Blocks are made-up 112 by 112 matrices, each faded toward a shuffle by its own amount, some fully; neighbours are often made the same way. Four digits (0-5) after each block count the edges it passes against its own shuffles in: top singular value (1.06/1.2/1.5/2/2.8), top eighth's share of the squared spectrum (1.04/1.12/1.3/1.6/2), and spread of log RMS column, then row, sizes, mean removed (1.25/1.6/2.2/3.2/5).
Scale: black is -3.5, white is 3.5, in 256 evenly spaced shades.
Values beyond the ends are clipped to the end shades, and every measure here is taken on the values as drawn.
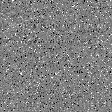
3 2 0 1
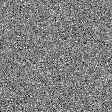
0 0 0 0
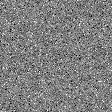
0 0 0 0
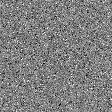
0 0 0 0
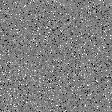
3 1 0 0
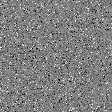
2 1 0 0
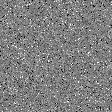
0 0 0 0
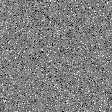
2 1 0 0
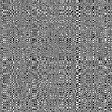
5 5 4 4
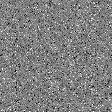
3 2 1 0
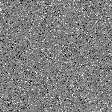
0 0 0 0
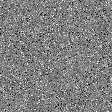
1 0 0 0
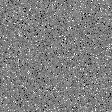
0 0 0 0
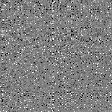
4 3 2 2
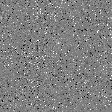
3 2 0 1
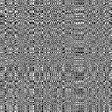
5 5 4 4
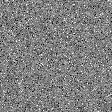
0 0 0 0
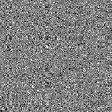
4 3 2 2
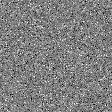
2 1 0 0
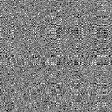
5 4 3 3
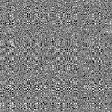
5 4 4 3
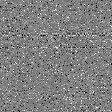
4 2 0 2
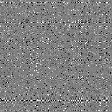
5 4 2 3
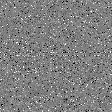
3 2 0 1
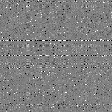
5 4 1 2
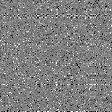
4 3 1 2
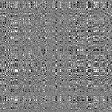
5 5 4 4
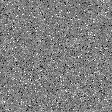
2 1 0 0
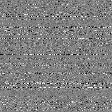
2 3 0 4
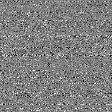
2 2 0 4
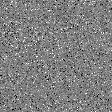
0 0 0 1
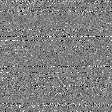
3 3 0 4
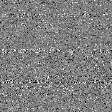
2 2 0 3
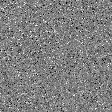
0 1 0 1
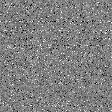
1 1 0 2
